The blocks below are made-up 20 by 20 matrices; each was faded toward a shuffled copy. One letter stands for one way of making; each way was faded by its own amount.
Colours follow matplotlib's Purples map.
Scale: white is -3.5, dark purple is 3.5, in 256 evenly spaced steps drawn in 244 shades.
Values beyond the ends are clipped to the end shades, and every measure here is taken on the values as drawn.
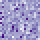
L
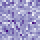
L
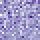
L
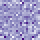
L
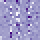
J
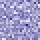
L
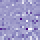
J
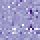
J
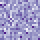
L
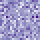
L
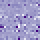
J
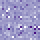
J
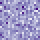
L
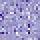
J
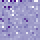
J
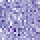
L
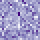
L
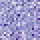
L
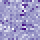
J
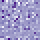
J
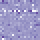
J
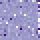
J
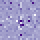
J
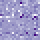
J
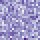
L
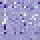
J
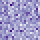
L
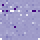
J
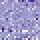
J
